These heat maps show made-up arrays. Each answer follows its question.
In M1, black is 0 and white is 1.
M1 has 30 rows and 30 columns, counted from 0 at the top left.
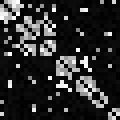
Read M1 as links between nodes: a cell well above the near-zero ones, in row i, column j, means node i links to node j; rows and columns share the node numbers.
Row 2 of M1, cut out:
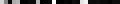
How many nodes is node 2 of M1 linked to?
8
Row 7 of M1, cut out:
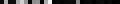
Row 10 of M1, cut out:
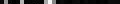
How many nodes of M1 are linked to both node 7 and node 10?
4
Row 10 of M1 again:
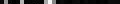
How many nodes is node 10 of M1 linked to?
5
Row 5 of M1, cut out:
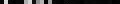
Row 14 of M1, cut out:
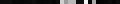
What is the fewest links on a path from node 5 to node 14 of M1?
4
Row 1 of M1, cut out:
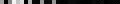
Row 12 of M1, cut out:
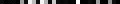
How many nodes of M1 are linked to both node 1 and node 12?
4
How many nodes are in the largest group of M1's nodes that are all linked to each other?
5
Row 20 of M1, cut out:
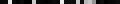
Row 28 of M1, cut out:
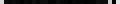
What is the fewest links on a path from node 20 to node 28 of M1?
3
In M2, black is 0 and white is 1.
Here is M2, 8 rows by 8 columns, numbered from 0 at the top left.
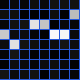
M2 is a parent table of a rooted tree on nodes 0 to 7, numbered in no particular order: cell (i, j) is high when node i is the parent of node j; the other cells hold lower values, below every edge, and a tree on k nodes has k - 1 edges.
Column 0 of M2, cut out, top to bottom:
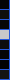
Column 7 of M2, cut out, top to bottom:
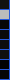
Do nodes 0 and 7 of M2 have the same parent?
no
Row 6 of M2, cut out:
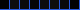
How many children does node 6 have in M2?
0
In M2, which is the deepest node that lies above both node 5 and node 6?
3
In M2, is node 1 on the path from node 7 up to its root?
yes
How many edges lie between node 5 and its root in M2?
2
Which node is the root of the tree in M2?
2
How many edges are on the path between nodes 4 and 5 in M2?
3
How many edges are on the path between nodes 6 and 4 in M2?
3
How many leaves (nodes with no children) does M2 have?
4
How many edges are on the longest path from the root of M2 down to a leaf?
3
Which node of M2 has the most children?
3
